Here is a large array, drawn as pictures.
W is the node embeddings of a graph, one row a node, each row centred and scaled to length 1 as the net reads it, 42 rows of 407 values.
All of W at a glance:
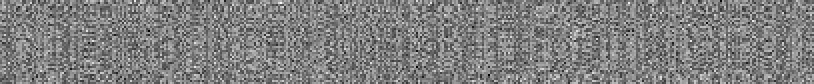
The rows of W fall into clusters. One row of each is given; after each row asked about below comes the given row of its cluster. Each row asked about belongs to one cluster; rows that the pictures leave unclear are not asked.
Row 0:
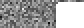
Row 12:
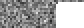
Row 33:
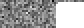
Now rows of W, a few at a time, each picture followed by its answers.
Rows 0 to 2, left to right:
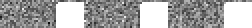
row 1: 0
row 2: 33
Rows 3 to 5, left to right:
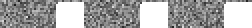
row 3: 12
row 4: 12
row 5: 12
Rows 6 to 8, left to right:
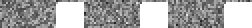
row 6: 33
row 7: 12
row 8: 12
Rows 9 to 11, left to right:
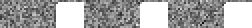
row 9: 0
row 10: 33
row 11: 0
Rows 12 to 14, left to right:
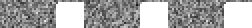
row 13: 33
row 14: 0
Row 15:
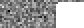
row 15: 0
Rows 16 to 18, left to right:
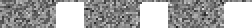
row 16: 33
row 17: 0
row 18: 33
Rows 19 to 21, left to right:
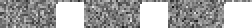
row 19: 12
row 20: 12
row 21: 33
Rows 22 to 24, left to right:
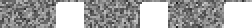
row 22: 33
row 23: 0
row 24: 33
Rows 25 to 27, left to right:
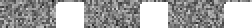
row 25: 33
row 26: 12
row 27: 12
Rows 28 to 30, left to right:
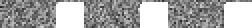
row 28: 33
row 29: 12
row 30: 0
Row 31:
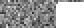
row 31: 12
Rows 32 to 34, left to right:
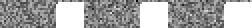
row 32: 12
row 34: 12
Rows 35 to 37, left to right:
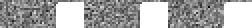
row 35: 0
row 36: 0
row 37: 33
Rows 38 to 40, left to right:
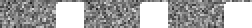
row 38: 33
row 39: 33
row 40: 0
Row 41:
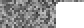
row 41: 33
